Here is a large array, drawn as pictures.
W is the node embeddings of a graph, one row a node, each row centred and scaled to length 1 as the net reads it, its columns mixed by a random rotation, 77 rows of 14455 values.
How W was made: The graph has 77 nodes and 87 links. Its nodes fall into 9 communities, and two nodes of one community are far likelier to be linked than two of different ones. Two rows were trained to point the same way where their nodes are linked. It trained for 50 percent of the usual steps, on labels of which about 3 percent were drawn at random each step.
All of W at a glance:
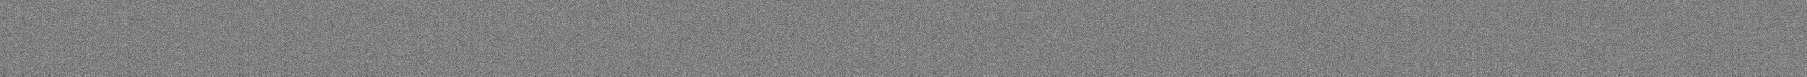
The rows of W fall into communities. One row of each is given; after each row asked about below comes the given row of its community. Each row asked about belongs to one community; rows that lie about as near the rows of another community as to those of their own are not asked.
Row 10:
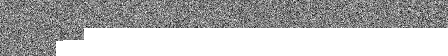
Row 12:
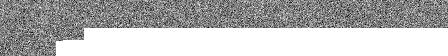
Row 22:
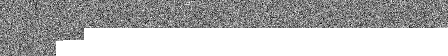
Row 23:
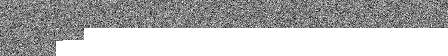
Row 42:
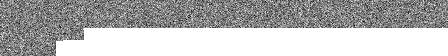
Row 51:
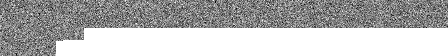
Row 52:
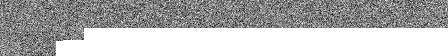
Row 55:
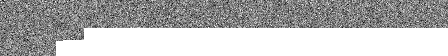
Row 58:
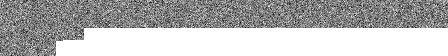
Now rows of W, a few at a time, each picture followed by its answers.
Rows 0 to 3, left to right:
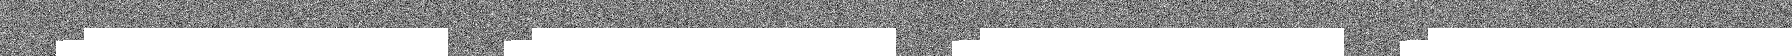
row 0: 42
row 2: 58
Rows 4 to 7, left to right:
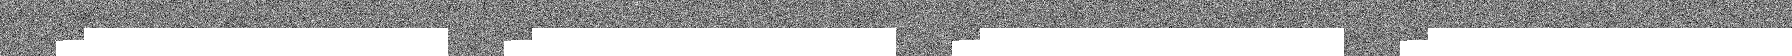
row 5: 22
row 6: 12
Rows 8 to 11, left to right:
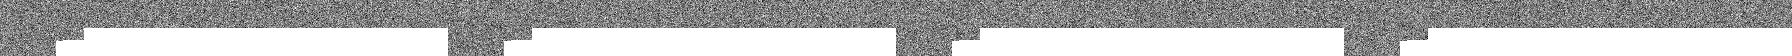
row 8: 12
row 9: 55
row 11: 55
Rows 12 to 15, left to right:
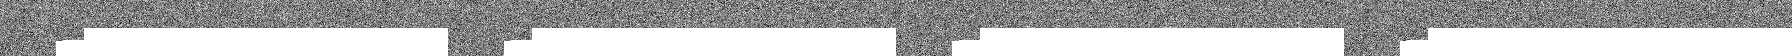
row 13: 55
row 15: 12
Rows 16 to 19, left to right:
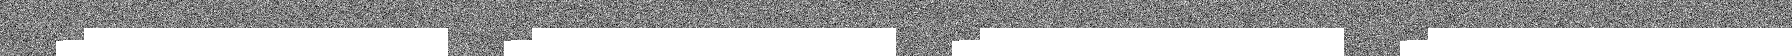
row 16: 23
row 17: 52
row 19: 51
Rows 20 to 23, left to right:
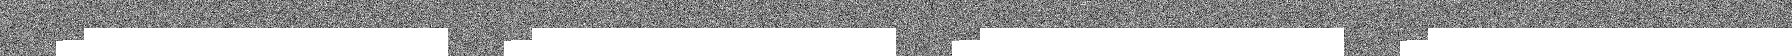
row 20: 23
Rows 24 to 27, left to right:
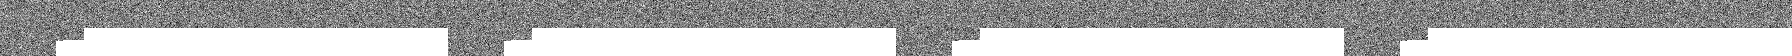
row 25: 23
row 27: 10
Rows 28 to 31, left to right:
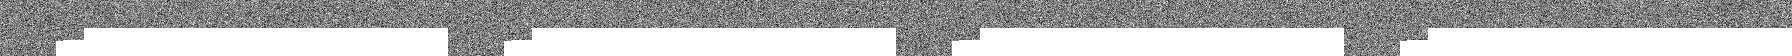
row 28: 51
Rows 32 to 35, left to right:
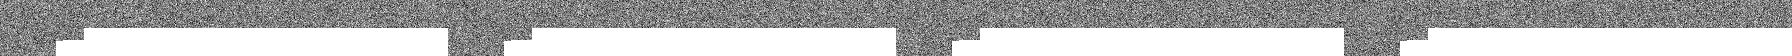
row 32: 51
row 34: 42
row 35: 10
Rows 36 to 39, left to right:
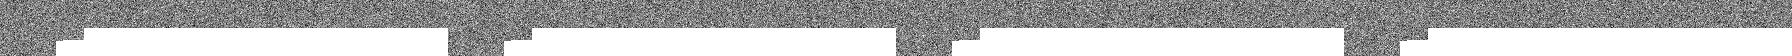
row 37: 58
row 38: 23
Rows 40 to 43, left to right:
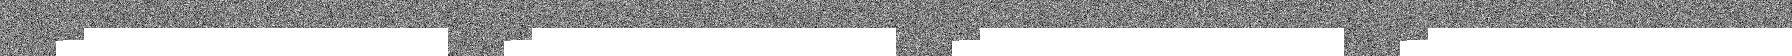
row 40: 22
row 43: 55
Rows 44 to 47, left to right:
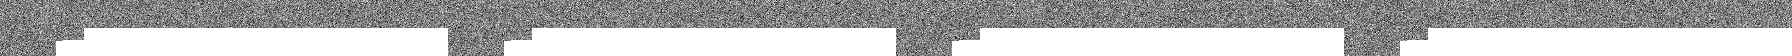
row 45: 23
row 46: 51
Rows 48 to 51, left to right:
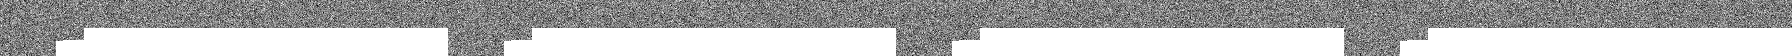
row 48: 55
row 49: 52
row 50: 51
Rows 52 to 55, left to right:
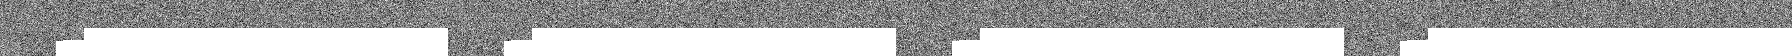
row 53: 10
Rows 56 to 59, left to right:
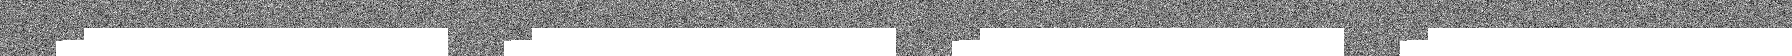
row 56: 58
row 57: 52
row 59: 42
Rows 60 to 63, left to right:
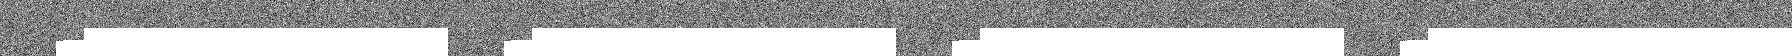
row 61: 10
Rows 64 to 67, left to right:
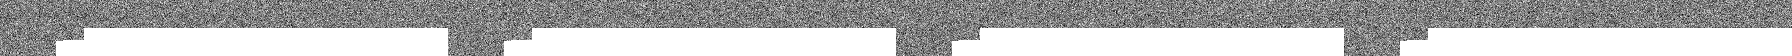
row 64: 52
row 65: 23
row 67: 58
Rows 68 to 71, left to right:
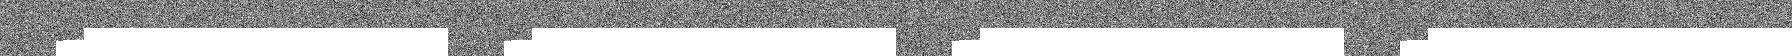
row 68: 12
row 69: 51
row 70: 55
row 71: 42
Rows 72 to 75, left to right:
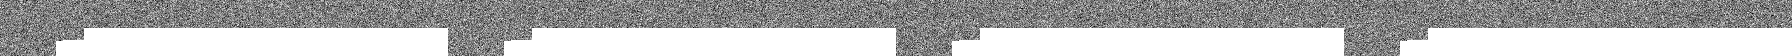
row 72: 58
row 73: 58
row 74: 52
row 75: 12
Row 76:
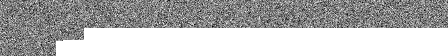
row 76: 51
